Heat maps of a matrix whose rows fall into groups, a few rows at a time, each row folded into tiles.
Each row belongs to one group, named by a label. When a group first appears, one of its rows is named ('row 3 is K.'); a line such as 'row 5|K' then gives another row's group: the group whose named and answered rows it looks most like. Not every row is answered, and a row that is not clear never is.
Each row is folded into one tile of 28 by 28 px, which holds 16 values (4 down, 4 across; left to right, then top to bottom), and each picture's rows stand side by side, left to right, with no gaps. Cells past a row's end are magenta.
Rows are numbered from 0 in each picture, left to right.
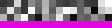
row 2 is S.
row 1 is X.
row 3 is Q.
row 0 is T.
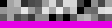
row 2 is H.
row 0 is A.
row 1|Q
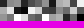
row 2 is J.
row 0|T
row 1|T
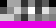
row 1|X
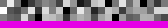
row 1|X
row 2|X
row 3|X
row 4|Q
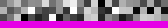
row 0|Q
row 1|H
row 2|Q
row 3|S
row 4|H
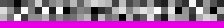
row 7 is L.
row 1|J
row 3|J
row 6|J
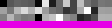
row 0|A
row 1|T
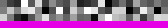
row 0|S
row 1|L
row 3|T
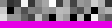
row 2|S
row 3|Q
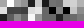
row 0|H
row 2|Q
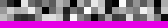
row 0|S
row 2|J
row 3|H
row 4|L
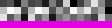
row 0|S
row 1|S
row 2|A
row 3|H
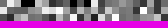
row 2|L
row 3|L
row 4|J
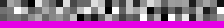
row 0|A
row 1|A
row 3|H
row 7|X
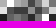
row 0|H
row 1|Q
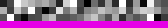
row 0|Q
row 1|H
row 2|H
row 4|L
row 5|A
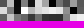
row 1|A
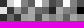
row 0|H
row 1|H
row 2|H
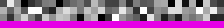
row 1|T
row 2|S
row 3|A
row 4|S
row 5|Q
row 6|L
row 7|A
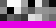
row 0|Q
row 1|A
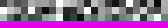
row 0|S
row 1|H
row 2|J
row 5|L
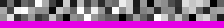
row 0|A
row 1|H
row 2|L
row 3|S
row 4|H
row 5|T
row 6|Q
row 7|J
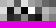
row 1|X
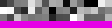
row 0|T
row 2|T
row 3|T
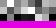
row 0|Q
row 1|Q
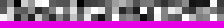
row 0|S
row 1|Q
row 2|X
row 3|S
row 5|X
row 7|T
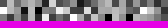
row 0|H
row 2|T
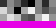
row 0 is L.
